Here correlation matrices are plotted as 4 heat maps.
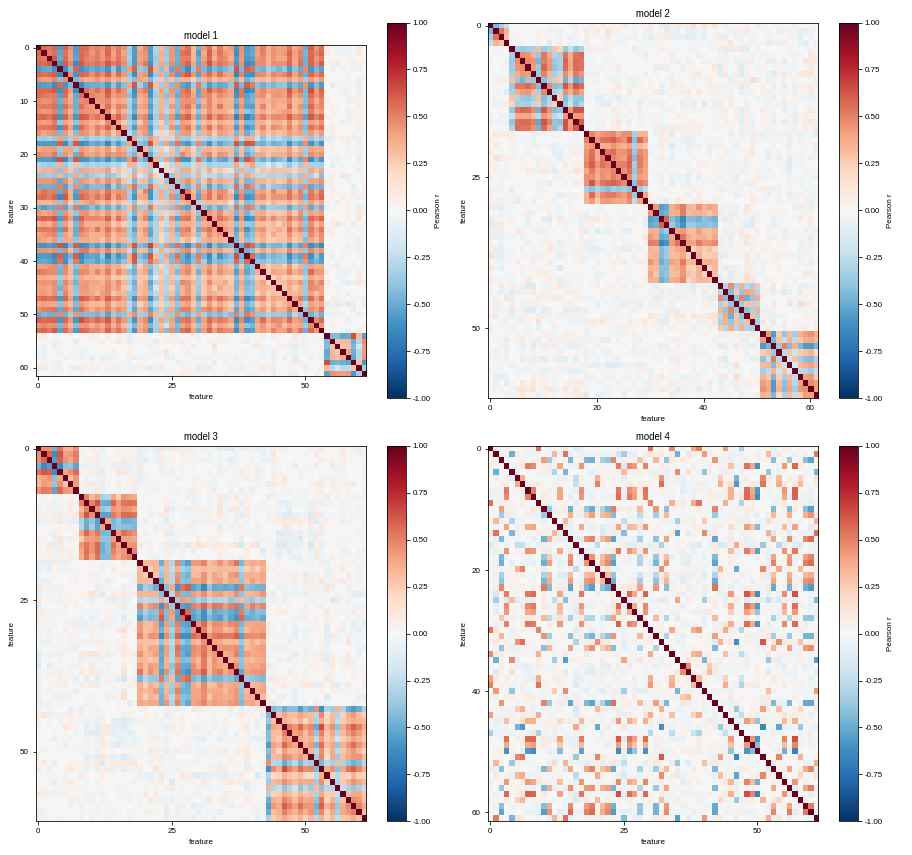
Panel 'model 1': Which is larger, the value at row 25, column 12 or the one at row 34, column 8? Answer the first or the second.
the second
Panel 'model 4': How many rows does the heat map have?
62
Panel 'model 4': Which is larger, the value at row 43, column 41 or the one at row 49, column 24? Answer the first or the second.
the second
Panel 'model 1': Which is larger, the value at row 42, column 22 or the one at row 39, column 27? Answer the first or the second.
the first
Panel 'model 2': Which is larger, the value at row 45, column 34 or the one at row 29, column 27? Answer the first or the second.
the first
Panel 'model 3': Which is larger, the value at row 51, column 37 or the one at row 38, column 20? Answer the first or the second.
the first
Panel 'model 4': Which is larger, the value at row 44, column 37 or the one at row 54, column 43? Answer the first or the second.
the second
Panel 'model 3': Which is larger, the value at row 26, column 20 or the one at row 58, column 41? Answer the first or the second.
the first
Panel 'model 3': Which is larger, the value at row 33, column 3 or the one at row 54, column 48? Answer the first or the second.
the second
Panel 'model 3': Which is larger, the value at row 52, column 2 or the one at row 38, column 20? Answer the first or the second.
the first
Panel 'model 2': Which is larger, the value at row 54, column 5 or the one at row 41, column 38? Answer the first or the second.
the second
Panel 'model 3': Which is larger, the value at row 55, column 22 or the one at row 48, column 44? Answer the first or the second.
the second
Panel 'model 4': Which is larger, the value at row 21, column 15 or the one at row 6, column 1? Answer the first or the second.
the first
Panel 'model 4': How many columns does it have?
62
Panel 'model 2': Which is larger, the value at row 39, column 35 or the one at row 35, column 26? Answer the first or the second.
the first
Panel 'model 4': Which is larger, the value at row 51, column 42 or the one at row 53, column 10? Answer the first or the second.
the first
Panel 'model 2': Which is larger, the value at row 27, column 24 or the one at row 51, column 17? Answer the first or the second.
the second
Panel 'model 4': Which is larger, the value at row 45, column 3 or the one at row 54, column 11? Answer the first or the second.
the first
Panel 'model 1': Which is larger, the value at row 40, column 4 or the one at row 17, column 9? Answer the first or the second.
the first
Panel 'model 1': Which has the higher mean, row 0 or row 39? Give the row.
0
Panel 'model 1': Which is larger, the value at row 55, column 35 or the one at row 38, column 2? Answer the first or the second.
the second
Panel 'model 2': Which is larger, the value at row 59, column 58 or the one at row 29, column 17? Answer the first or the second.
the first
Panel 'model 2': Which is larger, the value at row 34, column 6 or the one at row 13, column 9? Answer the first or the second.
the second
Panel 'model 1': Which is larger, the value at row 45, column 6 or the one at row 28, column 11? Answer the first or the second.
the second
